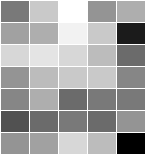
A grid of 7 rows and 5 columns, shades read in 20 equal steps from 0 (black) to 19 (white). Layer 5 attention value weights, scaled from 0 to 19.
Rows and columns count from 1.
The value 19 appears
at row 1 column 3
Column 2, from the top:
15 13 17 14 13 8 12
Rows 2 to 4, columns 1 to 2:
12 13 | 16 17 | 11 14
